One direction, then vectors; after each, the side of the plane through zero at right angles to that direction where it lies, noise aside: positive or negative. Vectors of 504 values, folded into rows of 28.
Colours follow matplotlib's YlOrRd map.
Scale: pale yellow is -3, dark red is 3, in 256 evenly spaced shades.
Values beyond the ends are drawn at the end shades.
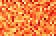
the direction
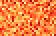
positive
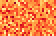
positive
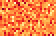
negative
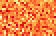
positive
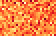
positive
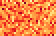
negative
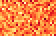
positive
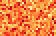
negative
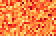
positive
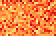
positive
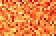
positive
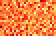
negative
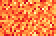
negative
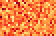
negative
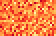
negative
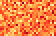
positive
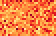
positive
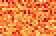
positive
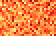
positive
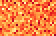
positive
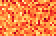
positive
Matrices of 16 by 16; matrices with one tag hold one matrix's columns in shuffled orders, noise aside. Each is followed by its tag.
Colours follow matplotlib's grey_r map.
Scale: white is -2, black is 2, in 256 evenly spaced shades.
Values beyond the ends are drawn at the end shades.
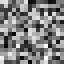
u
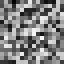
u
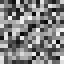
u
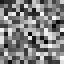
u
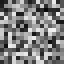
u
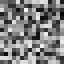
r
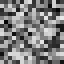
u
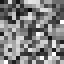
r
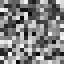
r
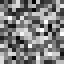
u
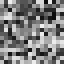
r
